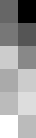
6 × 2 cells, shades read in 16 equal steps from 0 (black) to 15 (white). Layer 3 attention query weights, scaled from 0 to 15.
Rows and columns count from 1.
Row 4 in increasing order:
10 12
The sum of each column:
61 49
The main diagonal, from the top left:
6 5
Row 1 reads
6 0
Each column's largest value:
15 13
